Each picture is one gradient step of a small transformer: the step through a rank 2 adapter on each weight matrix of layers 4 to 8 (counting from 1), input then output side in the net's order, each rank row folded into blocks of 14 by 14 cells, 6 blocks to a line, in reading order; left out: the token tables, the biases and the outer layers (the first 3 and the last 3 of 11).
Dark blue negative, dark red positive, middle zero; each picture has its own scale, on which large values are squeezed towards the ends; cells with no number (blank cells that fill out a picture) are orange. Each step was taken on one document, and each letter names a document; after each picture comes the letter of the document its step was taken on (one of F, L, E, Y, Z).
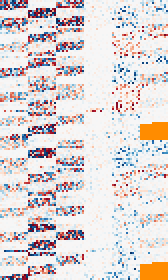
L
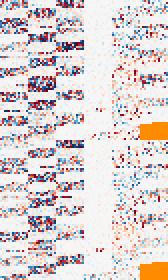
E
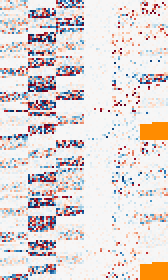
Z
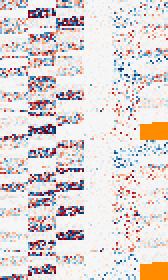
L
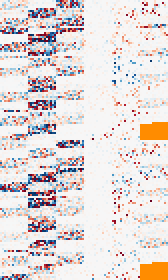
Z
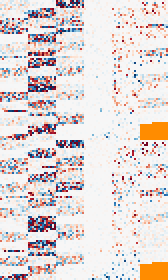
Z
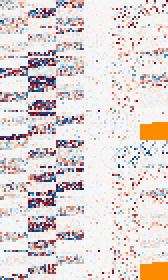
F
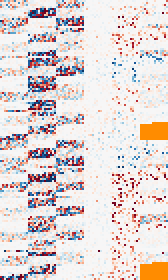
F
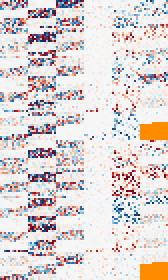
L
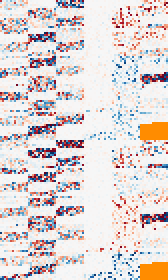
E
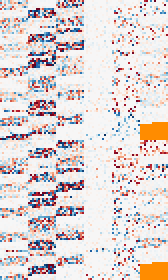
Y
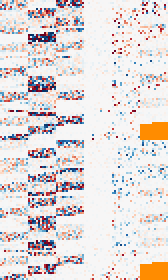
Z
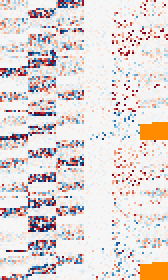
Y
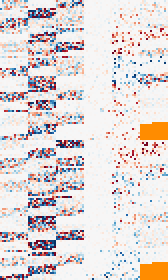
Z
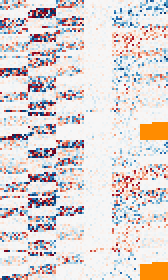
L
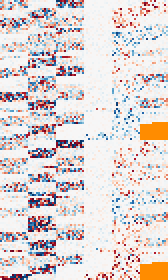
Y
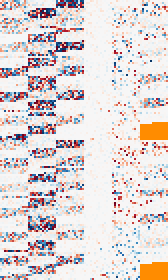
Z
